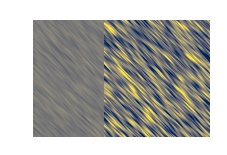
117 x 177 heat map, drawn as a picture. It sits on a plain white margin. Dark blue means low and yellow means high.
A vertical seam about 40% of the way across splits the table, and the left part is calmer. No overall slope runs across the table. Overall the values sit about 50% of the way up the scale. Streaks slant down to the right. Neither half mirrors the other.
